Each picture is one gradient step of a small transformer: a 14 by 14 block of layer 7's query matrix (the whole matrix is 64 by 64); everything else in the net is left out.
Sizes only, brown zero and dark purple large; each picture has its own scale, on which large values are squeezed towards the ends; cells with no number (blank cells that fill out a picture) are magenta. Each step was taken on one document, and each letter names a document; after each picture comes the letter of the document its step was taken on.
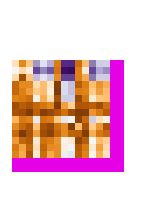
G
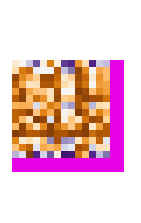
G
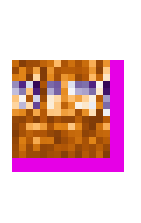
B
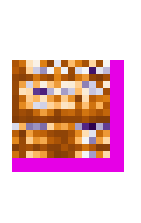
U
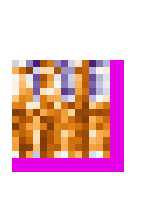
G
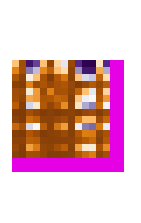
U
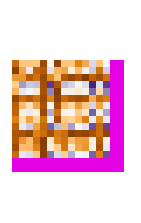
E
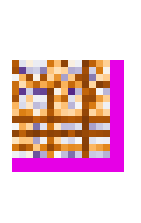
G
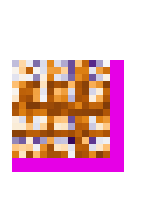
G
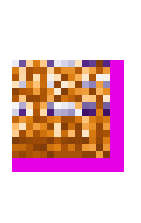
B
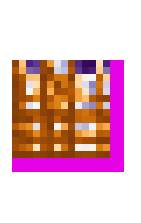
U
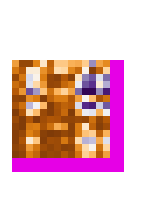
U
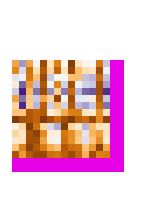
B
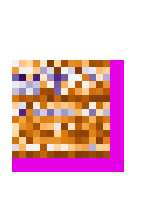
E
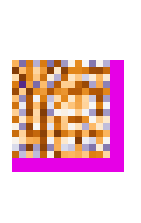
B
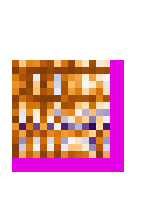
B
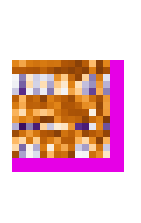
B
